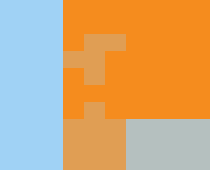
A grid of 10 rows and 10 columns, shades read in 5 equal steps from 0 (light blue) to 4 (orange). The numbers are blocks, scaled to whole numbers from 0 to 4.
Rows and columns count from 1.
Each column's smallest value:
0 0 0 3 3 3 1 1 1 1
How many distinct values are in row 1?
2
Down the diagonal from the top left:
0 0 0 3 3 4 4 1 1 1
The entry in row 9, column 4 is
3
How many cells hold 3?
15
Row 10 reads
0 0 0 3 3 3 1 1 1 1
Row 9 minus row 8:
0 0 0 0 0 0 0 0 0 0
